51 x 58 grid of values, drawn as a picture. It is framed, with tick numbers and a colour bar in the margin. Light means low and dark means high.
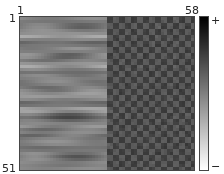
The table splits into one row of 2 panels. Panel 1,1: middling, streaked across. Panel 1,2: high, checkered.
